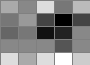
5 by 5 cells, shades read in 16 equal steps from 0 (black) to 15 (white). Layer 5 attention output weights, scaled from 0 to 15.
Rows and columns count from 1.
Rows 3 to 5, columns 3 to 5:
1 2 8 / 8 5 8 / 13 15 12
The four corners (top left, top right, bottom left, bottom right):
10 11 13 12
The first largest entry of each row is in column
3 2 5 1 4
